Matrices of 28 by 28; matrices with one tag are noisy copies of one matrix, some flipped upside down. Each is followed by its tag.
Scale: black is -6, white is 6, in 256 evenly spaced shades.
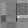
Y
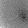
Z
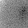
Z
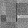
Y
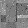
Y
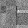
Y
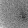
Z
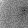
Z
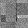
Y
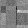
Y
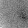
Z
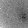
Z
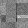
Y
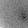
Z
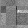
Y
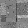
Y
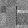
Y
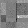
Y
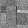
Y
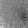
Z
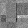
Y
